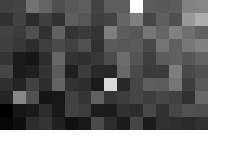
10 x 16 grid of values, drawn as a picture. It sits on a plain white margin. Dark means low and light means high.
There are no regular stripes. The values are skewed, with a long tail toward high values. No single row or column stands out from its neighbours. There is an overall slope up to the top right. Overall the values sit about 30% of the way up the scale. The halves do not mirror each other.
